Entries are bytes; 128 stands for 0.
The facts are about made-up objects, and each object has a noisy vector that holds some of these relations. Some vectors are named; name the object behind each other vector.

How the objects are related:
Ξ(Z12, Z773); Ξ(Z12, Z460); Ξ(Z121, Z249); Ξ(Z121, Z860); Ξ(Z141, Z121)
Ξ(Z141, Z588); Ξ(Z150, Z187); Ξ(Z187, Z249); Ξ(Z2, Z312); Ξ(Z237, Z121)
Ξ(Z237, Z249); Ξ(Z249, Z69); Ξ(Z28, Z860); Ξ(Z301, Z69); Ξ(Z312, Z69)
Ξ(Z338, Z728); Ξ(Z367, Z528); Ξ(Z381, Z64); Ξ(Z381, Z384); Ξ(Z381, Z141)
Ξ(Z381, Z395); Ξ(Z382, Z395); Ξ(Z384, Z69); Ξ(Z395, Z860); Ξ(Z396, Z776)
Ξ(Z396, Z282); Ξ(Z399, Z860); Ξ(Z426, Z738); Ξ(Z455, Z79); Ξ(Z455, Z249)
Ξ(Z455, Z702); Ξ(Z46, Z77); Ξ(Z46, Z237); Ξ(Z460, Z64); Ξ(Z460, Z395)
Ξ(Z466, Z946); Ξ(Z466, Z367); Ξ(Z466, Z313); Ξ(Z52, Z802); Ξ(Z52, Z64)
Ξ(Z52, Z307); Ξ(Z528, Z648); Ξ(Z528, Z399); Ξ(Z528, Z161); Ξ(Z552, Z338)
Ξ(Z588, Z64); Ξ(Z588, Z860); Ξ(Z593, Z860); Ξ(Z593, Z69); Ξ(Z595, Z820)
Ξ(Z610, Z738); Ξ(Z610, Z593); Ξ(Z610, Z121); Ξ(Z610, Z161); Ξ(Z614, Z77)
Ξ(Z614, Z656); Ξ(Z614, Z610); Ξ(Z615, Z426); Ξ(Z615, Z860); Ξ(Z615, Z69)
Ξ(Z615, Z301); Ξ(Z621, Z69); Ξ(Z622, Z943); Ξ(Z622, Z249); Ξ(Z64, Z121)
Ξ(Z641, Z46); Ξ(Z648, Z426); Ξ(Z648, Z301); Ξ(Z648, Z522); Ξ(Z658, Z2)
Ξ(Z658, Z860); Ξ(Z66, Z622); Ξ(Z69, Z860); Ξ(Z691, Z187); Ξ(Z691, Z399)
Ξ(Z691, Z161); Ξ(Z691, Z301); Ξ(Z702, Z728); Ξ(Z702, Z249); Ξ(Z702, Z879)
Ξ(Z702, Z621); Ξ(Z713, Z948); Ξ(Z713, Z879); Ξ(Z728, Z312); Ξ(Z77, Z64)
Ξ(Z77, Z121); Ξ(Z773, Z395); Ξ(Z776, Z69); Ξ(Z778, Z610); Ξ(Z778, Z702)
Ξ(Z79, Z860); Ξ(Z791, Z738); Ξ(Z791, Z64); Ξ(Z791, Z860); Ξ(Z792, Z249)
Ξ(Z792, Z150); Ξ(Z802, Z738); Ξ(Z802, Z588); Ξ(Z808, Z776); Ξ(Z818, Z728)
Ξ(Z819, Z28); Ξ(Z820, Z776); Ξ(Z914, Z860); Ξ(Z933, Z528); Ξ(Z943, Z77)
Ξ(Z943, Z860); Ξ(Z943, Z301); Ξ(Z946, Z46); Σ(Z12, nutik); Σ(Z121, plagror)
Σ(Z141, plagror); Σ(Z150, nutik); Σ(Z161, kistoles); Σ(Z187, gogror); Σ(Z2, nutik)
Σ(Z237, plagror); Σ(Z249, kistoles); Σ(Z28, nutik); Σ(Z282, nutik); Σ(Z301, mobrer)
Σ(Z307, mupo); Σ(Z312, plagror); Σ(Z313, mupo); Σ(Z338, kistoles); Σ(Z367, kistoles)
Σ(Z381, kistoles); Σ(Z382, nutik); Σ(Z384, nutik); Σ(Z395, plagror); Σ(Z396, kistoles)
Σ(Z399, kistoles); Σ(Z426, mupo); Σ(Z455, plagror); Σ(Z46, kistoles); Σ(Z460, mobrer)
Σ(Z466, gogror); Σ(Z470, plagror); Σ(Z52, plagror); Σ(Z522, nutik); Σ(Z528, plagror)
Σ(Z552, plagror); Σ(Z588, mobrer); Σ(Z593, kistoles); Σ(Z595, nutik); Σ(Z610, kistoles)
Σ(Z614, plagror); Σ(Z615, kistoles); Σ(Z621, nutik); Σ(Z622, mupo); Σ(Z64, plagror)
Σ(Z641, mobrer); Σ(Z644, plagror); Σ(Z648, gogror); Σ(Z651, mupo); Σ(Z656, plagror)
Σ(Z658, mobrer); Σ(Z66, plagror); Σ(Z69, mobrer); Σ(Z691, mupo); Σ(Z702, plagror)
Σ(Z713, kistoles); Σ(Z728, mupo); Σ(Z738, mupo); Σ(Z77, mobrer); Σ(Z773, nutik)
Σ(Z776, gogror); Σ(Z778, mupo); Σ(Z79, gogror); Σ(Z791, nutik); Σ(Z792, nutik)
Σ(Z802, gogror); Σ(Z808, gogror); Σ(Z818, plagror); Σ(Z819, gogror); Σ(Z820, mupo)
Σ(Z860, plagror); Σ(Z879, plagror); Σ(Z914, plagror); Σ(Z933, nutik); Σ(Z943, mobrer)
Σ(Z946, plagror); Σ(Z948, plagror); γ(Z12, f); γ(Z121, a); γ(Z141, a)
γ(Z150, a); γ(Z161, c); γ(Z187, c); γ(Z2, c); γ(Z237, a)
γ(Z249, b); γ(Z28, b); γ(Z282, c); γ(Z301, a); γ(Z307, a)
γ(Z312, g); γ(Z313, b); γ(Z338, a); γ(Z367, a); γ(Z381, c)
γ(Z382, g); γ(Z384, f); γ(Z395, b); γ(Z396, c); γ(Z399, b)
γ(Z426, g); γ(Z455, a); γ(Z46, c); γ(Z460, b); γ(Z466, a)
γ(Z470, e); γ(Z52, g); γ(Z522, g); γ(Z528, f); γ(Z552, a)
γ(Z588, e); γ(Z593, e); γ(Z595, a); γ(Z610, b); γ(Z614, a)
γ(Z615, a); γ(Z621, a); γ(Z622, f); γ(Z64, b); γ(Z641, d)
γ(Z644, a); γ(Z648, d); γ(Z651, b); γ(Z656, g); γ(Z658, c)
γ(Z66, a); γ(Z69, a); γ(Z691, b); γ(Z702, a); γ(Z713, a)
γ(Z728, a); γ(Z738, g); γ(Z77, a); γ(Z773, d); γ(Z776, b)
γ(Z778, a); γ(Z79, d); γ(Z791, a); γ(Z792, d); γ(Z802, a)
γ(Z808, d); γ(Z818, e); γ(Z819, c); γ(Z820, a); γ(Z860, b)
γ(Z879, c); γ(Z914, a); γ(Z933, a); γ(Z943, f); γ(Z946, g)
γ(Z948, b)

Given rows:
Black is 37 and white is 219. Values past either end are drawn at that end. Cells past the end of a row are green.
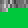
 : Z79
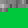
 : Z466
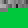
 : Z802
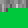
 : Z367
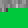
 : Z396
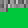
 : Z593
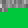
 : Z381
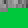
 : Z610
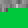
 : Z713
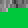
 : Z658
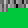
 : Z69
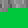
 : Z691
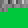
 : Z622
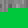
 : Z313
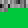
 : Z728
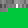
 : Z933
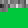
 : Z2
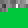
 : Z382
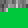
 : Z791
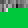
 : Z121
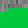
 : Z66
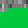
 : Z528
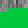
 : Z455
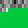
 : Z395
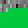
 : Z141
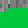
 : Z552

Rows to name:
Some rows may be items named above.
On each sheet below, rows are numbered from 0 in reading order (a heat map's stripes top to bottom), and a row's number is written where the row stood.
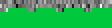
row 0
Z588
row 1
Z615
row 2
Z312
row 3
Z773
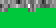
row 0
Z338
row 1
Z460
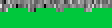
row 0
Z64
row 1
Z301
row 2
Z622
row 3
Z399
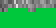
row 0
Z792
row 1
Z46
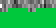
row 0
Z460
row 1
Z237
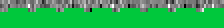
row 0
Z818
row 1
Z460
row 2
Z237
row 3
Z776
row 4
Z77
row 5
Z648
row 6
Z77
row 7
Z28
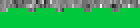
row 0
Z658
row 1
Z187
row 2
Z396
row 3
Z12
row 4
Z2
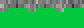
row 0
Z641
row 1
Z52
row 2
Z943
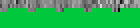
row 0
Z702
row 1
Z691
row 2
Z820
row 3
Z792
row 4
Z249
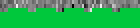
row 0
Z150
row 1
Z614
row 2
Z301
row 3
Z28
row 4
Z808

